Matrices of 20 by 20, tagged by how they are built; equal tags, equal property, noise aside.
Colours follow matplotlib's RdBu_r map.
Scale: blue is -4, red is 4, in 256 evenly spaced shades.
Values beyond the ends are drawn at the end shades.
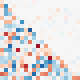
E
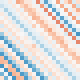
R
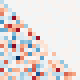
E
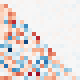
E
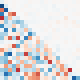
E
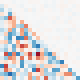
E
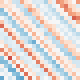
R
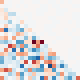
E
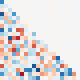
E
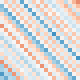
R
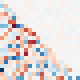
E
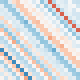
R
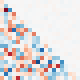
E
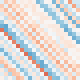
R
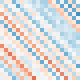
R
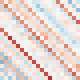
R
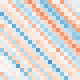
R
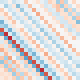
R
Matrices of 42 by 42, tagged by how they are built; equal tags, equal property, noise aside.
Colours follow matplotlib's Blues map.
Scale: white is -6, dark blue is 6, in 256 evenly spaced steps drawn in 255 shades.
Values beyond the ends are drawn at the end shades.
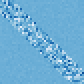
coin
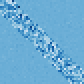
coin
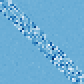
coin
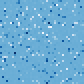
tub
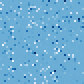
tub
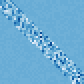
coin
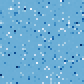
tub
